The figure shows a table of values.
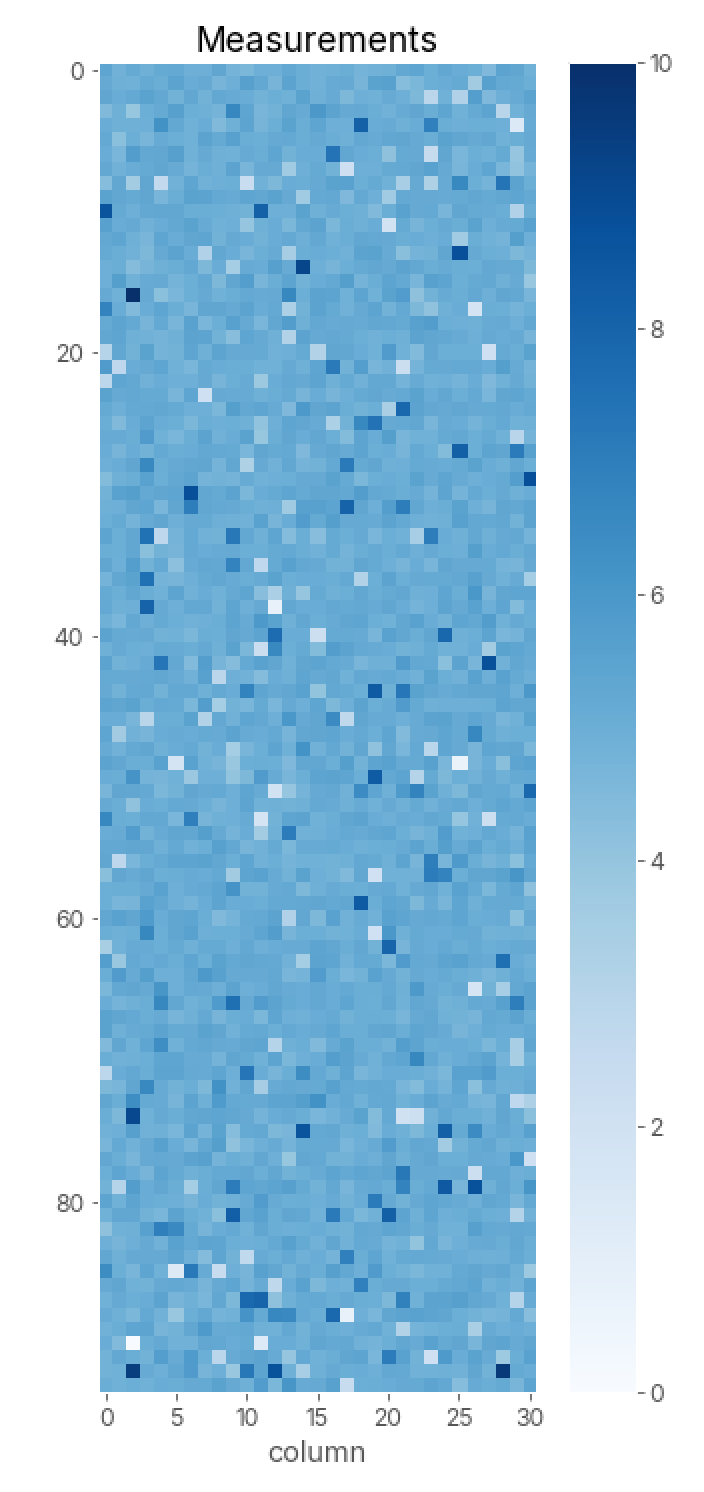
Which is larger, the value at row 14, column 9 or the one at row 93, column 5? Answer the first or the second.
the second
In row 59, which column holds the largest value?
18
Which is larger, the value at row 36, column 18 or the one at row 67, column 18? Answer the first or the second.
the second
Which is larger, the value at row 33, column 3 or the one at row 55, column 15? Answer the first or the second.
the first
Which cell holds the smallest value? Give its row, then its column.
90, 2
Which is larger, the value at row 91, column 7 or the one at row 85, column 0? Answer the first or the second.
the second
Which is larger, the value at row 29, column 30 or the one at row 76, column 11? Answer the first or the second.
the first
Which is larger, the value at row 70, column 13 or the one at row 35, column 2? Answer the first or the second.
the second
